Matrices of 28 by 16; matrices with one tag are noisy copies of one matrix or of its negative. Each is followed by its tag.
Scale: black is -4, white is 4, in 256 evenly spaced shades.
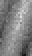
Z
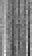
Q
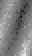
Z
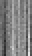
Q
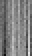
Q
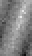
Z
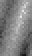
Z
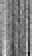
Q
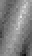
Z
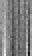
Q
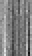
Q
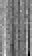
Q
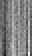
Q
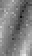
Z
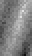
Z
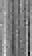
Q
